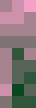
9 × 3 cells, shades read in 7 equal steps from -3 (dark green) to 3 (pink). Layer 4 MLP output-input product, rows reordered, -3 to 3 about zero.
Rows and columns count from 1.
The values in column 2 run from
-3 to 2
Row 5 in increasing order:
-2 1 1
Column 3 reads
3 1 1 0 1 -1 -2 -1 -2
